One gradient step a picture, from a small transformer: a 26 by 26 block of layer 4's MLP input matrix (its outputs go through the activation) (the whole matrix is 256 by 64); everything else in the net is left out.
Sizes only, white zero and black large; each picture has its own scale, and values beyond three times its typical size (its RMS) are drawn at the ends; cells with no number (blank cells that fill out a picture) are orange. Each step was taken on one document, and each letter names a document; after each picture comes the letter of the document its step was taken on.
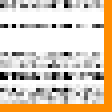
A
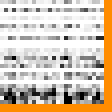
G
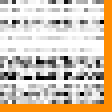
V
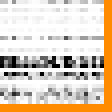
V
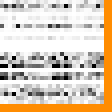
A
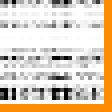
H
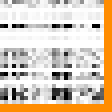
H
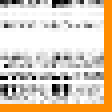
H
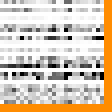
V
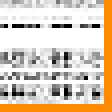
H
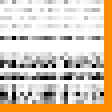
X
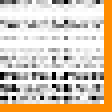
H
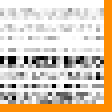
G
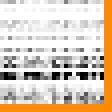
V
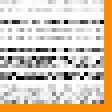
V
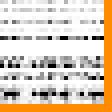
X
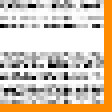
A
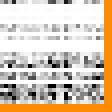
G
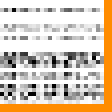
G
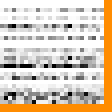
G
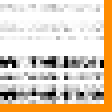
X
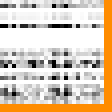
H
